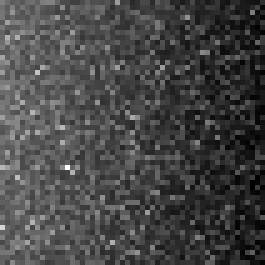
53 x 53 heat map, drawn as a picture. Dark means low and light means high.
The grain is fine, like static. Values rise toward the left. On average the colour sits 30% of the way up the scale. No regular stripes run through it.
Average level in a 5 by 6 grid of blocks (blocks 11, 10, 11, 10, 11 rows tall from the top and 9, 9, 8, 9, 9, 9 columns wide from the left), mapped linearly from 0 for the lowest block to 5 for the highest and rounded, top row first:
5 4 3 2 1 0
5 4 3 2 1 0
5 4 3 2 1 0
5 4 3 2 1 0
5 4 3 2 1 0
